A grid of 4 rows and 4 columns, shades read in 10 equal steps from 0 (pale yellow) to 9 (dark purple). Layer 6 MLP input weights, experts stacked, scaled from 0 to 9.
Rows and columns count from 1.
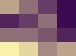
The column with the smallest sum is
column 1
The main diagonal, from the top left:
3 7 6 3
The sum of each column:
16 18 22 29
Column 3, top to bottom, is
7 5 6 4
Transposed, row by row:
3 8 5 0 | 5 7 5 1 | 7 5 6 4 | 9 9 8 3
